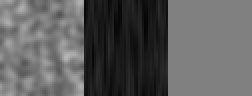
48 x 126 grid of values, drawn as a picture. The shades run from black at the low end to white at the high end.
It is made of 1 by 3 panels. Panel 1,1: middling, blotchy. Panel 1,2: very low, streaked downward, faint in contrast. Panel 1,3: middling, flat.
